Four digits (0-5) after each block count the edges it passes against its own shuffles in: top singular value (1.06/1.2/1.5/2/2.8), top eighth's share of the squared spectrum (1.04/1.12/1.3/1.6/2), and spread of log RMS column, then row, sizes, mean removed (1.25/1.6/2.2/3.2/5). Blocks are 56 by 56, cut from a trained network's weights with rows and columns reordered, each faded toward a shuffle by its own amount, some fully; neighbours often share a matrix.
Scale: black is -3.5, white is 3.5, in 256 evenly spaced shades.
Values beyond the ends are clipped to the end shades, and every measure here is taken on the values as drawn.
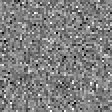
1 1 0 0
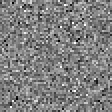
1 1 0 0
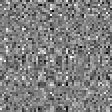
4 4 2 3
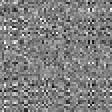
4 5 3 3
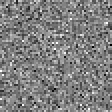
2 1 0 0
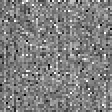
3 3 0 1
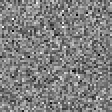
0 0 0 0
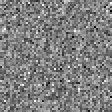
0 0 0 0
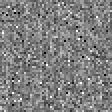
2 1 0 0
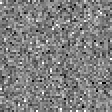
1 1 0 0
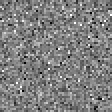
0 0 0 0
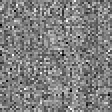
3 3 0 1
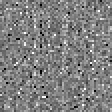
2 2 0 0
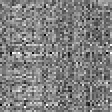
4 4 1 3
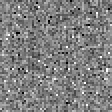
2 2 0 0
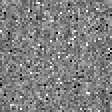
0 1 1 0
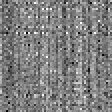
4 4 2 2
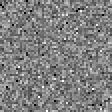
0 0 0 0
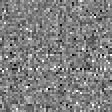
3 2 0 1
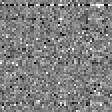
4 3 0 2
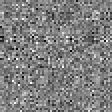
4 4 1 2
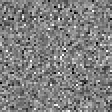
3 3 0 1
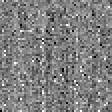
3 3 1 2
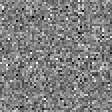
3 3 1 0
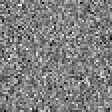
2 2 0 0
